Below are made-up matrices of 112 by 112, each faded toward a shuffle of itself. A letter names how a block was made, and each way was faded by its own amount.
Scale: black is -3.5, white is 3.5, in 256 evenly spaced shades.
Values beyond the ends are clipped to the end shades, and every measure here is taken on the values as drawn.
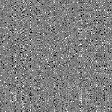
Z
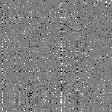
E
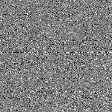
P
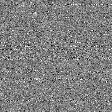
P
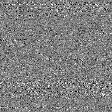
P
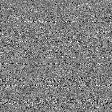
P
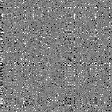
E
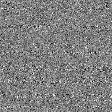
P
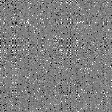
E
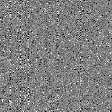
Z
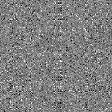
Z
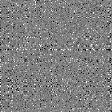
E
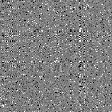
E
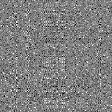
Z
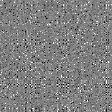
E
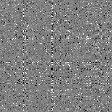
E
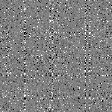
E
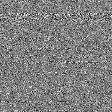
P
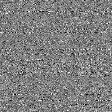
P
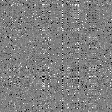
E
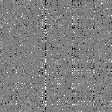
E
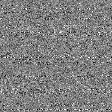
P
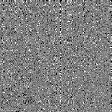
Z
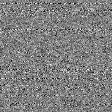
P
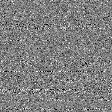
P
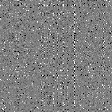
E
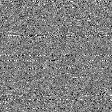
P
